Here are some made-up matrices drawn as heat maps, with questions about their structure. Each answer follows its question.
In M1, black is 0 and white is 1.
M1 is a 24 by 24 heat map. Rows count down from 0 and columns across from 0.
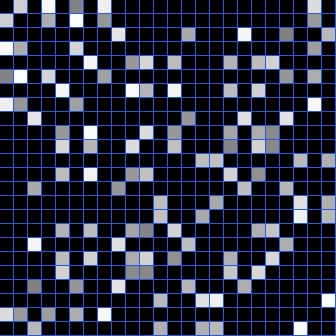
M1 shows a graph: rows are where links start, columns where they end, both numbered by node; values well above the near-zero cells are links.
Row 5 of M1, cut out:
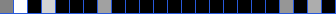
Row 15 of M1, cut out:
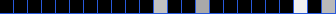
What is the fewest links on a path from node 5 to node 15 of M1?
4
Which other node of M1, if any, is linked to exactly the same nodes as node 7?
node 3
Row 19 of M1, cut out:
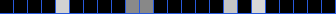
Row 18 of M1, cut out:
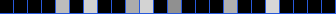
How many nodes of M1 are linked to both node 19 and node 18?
4
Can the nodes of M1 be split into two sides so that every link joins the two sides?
no
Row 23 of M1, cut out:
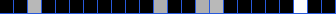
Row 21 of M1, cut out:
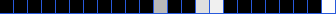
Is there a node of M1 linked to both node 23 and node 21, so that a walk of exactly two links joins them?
yes
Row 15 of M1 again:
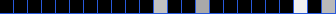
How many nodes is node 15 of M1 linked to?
4
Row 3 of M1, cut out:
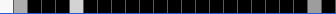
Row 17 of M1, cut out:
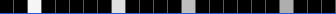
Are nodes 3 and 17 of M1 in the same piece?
yes
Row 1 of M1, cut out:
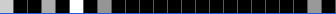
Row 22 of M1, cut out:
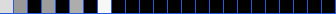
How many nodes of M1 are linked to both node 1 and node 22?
4
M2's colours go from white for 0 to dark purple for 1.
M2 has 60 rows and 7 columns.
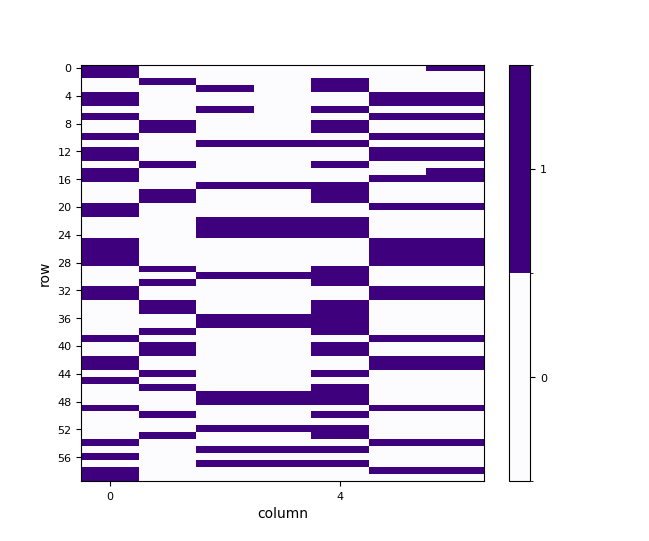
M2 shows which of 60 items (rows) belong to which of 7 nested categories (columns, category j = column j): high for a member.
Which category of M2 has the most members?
4
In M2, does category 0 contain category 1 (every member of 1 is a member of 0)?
no
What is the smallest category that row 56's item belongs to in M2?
0
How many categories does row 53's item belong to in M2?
2
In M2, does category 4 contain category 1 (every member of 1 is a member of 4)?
yes
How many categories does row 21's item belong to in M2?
1
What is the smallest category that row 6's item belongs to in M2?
2
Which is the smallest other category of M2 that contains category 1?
4
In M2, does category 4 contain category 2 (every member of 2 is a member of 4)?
yes
